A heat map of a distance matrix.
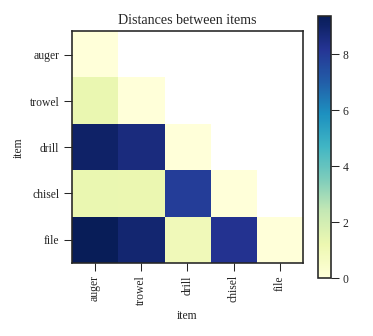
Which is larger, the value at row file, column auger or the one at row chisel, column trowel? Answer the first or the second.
the first
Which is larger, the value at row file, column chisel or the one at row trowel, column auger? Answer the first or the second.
the first
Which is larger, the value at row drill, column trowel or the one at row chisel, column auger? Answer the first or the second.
the first
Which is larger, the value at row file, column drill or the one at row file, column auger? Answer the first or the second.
the second
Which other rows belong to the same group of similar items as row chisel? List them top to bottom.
auger, trowel
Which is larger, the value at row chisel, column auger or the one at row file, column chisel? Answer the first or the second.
the second
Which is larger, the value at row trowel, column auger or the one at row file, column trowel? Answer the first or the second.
the second
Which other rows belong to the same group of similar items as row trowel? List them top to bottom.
auger, chisel
